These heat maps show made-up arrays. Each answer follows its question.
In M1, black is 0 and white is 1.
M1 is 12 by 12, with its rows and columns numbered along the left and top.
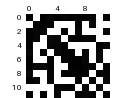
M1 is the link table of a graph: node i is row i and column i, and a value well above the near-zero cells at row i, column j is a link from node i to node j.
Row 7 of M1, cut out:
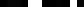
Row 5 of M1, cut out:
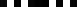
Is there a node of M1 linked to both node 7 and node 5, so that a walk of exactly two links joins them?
no
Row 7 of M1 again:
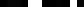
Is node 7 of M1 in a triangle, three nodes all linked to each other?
no
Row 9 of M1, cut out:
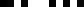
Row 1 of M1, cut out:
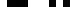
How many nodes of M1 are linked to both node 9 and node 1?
5
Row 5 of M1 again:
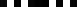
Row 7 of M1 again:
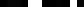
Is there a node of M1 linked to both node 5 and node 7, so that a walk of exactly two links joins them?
no
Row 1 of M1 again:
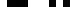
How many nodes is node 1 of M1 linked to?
7
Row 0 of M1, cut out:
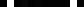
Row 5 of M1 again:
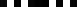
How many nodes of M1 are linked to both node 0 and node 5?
1
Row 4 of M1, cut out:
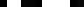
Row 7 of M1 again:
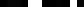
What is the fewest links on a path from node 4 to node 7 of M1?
1
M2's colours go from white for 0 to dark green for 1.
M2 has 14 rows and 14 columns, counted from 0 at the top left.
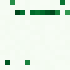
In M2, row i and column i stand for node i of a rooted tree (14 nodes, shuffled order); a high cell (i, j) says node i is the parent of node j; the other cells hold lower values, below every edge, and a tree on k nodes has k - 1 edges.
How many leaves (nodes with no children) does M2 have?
11
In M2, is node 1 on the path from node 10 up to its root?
no
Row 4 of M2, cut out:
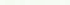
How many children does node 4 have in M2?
0
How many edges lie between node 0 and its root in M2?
0
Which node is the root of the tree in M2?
0
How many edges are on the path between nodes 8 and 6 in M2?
2
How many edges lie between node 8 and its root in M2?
2
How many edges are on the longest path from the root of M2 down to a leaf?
2
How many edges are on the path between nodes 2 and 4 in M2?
1
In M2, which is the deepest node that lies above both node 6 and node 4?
2
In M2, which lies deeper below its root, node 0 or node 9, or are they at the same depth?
node 9
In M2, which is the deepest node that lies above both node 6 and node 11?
2
